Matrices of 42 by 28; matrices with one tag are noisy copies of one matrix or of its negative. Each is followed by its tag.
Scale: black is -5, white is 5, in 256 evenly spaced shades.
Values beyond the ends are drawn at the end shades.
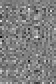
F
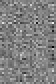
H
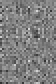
F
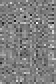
H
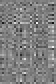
H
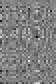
F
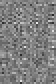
H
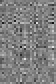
H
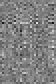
H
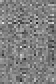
H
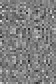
F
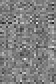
H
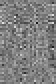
H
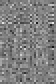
H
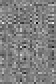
H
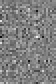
F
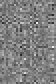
H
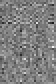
H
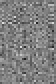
H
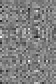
F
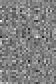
F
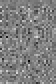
F
